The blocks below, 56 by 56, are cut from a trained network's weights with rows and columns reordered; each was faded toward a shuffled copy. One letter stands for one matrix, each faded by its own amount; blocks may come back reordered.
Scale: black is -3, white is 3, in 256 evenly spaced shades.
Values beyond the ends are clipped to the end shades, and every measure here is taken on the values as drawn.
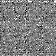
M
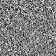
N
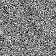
N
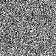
N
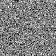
N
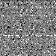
M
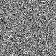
N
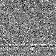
M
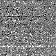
M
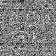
M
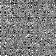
M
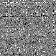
M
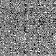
M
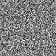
N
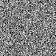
N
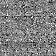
M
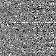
M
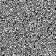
N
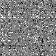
M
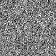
N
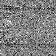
M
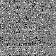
M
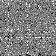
M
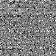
M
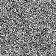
N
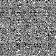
M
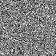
N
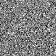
N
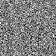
N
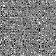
M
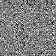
M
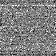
M
